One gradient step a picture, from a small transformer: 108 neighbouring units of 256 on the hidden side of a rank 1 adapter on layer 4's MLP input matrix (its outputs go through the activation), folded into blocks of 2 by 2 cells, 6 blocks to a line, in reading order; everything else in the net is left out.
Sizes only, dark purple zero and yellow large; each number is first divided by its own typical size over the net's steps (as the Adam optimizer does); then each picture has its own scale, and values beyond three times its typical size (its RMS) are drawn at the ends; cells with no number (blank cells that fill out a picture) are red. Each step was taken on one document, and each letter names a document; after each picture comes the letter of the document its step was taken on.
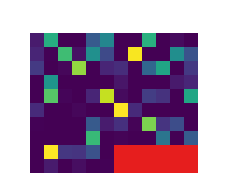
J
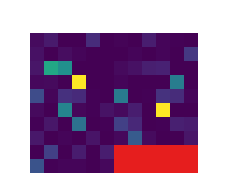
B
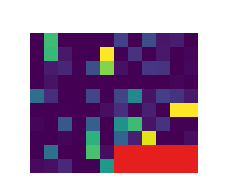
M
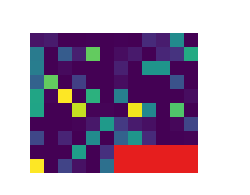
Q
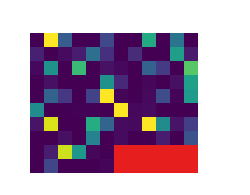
J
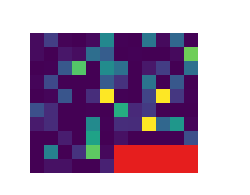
J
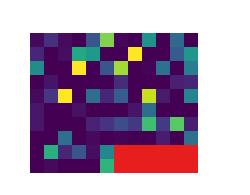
J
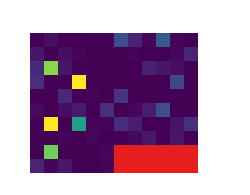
B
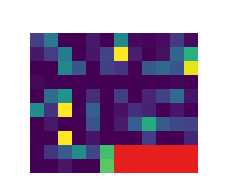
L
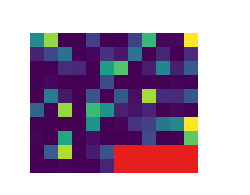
L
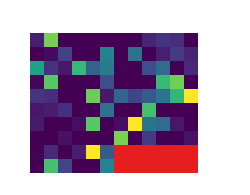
M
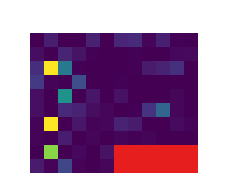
B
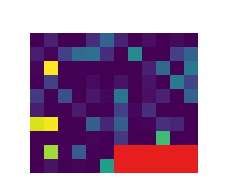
J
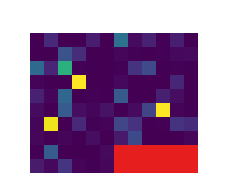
B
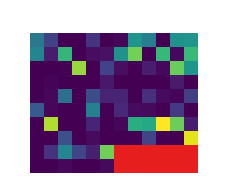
L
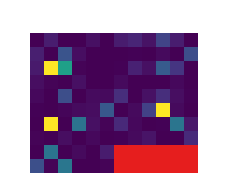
B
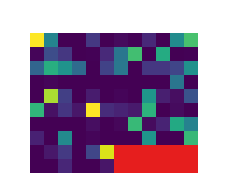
L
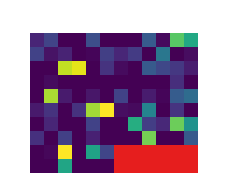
L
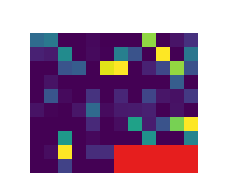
L
